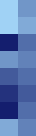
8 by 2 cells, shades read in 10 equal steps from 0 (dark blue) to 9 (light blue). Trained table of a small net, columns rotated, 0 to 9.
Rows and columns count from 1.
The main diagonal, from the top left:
9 7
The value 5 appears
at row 4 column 2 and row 8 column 2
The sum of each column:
35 38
